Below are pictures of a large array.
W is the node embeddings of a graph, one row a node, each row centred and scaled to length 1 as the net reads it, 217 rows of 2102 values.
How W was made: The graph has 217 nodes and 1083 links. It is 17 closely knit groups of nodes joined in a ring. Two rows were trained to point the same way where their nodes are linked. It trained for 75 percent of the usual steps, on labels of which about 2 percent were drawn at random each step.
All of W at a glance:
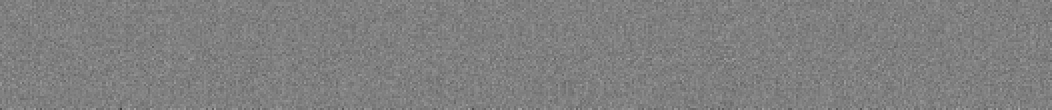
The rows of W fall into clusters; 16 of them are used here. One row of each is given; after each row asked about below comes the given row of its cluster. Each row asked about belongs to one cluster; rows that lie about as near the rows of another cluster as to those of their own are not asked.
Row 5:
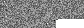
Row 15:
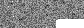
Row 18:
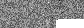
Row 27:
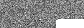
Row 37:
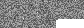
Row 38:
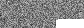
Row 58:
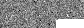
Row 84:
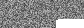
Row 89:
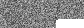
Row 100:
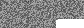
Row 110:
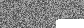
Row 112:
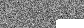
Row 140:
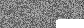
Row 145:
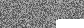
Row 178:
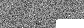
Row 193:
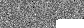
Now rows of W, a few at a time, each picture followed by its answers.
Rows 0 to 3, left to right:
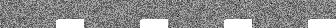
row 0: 15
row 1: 140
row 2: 15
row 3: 38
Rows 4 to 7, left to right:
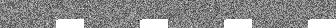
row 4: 18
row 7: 178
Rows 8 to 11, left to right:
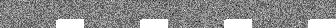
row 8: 178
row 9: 37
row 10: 15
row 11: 18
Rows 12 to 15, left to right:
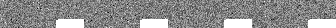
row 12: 89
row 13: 84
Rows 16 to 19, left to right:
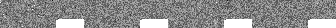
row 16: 110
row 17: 15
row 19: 193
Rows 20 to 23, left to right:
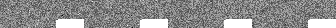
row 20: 5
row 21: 27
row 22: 27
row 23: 140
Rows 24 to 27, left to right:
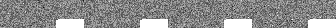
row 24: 193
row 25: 110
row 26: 38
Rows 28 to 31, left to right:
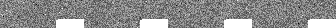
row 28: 112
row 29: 89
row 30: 145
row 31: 178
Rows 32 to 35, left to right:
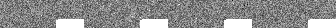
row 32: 140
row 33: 5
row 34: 193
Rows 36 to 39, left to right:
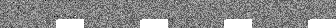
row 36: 37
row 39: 193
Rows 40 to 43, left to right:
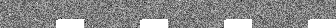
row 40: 193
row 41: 89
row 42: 84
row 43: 178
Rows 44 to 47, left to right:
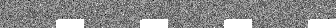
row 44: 112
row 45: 145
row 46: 15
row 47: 18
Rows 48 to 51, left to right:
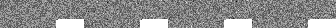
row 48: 5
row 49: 58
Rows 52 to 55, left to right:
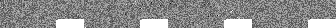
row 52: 15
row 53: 100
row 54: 5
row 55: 58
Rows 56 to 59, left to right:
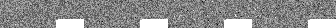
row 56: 112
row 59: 100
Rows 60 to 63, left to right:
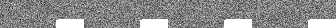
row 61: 58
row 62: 178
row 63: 112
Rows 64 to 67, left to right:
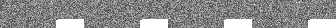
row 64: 100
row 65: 84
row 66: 58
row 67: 193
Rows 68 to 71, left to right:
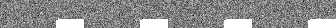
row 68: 110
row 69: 58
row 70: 27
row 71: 84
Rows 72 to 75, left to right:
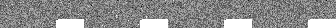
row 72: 5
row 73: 27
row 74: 18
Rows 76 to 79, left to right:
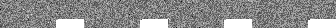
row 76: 58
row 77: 18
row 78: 38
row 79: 89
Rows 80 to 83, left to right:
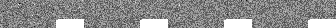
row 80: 38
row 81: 37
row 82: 58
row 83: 140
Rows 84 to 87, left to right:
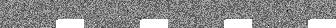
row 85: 178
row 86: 100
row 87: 193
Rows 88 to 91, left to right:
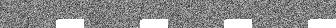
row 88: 100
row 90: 15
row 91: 84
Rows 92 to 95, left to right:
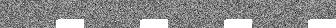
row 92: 193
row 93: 178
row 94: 178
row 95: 145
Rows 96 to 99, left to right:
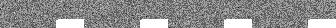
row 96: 140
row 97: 112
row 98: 37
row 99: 38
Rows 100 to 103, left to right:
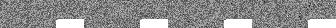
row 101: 140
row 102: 5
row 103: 100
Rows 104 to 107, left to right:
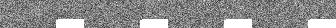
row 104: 140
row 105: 193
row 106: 18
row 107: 5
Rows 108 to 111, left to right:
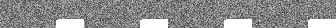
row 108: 193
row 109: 84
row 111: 112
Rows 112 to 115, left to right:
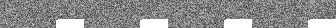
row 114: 37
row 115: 145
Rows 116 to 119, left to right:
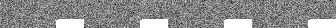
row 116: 15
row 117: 145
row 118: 15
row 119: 15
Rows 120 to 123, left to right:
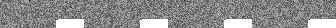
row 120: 110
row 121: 100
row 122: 5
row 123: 5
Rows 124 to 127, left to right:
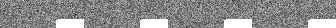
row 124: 145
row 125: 100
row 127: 112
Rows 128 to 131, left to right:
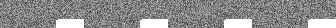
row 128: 178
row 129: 37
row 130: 140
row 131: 58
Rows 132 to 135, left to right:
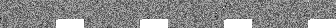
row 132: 38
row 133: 38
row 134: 100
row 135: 110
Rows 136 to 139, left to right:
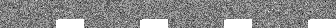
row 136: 18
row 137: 193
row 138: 38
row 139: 37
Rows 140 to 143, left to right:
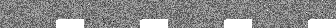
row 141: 15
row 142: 89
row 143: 37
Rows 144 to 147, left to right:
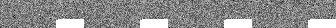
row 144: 145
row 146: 100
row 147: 89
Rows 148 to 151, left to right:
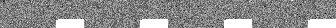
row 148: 178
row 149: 18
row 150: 15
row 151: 18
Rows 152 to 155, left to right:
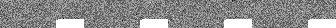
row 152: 145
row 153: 193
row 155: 178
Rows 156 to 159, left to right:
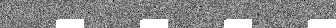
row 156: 178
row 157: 110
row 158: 89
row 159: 110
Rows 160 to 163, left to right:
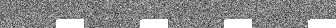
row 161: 27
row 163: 112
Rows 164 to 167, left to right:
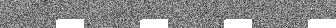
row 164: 112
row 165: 112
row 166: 112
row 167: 58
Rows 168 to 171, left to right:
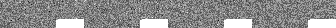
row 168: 58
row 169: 27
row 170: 58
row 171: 110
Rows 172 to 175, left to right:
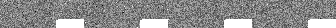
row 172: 145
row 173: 89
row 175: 140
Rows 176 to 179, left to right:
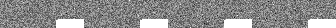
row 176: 112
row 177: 37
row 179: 37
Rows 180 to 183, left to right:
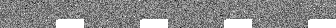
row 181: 37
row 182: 110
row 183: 112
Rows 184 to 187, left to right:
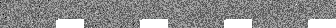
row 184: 110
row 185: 58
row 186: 112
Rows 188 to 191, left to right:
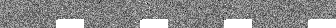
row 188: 112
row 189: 5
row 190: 18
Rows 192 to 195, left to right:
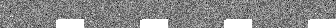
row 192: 140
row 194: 89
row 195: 18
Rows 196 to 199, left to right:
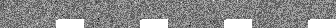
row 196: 5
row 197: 100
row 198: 37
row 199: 89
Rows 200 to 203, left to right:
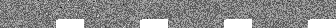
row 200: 37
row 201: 145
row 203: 178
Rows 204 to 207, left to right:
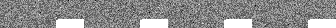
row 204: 37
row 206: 145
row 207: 140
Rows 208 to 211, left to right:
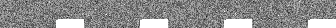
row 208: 140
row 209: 38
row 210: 18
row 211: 193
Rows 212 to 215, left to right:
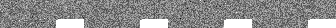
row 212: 27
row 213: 27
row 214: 178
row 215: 18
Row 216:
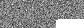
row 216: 178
